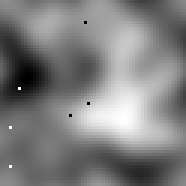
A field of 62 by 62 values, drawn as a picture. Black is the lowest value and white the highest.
Average level on the scale: 50%. Histogram: bell-shaped. Lone odd cells: 6, 3 higher and 3 lower than their neighbours. Ninth with the lowest average: middle left. Calmest part: bottom left.
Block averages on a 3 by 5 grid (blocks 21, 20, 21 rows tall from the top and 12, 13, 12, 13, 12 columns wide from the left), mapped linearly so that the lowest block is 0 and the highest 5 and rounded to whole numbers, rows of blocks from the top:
13332 / 01353 / 22222
